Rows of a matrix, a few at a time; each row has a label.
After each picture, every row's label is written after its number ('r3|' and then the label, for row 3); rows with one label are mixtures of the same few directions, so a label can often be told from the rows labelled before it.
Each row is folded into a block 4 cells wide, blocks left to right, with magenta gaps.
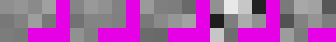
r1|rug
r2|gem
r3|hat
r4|gem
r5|gem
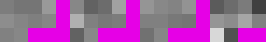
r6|gem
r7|gem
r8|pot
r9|pot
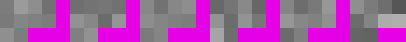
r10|gem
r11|rug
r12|gem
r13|pot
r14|gem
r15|hat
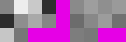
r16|gem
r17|rug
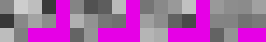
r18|gem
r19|gem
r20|hat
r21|pot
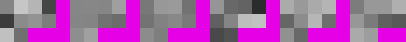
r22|gem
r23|hat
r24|gem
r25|hat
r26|rug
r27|hat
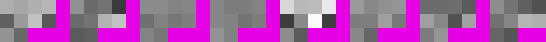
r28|rug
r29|hat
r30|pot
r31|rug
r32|rug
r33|rug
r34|rug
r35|hat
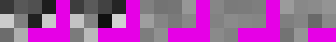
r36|rug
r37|rug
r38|gem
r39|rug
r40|pot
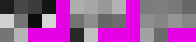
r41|rug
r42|pot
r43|pot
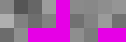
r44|gem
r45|rug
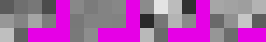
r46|pot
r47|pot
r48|gem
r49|rug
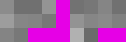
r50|gem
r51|pot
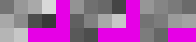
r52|hat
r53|hat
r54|hat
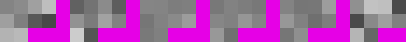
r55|hat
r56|pot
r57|hat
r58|pot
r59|gem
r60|gem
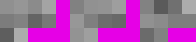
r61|pot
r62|hat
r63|gem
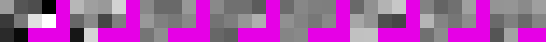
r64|hat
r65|pot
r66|gem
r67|hat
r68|rug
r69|hat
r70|gem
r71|pot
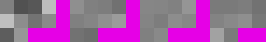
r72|gem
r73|hat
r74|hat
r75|pot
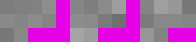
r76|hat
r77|hat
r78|gem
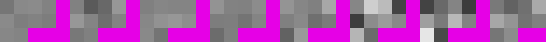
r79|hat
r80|gem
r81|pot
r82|pot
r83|pot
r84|gem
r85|pot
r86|gem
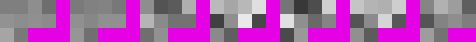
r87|pot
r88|pot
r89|gem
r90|rug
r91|gem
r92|rug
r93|gem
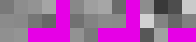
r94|hat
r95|gem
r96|gem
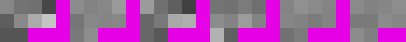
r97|hat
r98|pot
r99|hat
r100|pot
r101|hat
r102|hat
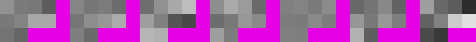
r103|hat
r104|hat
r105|hat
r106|gem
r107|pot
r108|pot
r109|hat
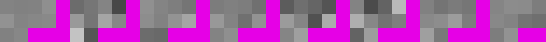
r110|gem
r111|pot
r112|hat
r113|rug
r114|rug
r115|gem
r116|pot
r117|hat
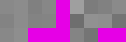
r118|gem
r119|rug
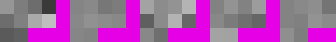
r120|hat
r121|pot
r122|rug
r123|hat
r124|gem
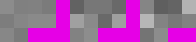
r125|hat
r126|rug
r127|gem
